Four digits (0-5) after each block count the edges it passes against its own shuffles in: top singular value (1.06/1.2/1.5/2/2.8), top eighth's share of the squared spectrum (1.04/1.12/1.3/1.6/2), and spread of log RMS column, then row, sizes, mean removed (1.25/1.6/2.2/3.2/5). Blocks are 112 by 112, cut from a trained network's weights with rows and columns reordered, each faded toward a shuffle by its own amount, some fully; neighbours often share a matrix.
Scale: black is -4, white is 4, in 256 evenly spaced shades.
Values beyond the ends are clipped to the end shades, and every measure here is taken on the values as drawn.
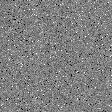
1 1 0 0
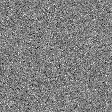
0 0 0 0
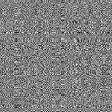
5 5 3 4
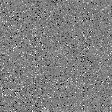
2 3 2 1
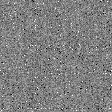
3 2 1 1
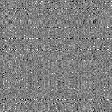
4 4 1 3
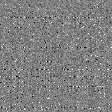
3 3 0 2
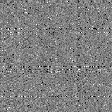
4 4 1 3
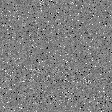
2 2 0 1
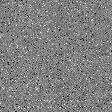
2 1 0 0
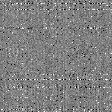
4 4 1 3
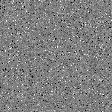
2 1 0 1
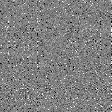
3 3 2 1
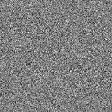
4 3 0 2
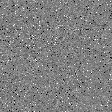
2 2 0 0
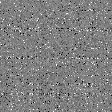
3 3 0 2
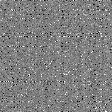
3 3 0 3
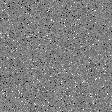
0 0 0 0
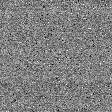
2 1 0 0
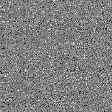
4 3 1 2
